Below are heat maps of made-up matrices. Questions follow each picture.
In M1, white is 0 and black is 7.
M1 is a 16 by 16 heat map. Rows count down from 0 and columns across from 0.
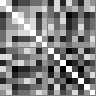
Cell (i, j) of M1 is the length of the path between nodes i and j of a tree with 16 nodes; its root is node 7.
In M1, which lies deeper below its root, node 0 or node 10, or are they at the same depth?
the same depth
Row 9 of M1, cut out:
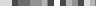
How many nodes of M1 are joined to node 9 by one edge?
3
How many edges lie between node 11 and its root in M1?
4
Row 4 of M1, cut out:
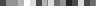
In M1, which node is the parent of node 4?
5
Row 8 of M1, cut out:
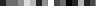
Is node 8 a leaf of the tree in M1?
yes
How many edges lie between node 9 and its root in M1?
2
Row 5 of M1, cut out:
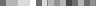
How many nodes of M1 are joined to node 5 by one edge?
3
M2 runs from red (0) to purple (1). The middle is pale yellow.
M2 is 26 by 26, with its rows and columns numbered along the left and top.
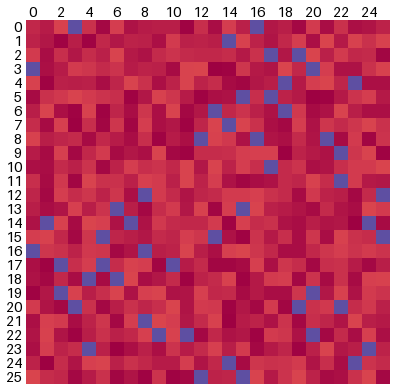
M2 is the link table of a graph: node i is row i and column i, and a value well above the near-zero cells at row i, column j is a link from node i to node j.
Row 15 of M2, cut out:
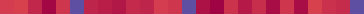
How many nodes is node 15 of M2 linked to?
3
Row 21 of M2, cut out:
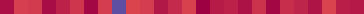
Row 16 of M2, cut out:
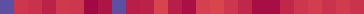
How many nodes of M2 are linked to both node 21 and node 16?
1
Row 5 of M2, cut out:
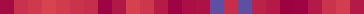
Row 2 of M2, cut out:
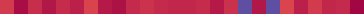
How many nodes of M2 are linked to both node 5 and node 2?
1
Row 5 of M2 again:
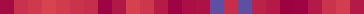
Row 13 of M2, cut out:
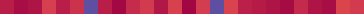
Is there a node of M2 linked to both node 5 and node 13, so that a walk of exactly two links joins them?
yes
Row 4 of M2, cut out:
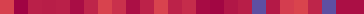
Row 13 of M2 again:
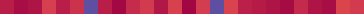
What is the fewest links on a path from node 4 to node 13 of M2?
3
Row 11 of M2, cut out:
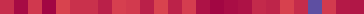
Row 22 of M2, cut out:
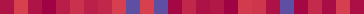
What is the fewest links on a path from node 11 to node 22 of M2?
1
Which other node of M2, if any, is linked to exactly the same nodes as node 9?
node 11
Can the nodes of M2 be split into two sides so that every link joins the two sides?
yes
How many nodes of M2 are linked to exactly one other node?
6
